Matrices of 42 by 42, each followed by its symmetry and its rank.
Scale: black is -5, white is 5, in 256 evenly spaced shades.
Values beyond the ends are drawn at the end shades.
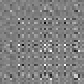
symmetric, rank three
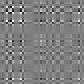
symmetric, rank one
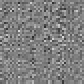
neither, rank five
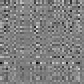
neither, rank three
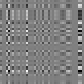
neither, rank one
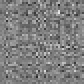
neither, rank five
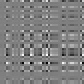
neither, rank one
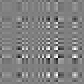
symmetric, rank one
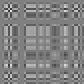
symmetric, rank one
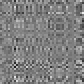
neither, rank three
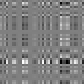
neither, rank one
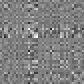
symmetric, rank three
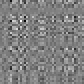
neither, rank three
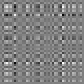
symmetric, rank one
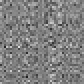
neither, rank five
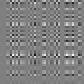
neither, rank one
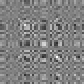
symmetric, rank three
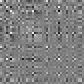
symmetric, rank three
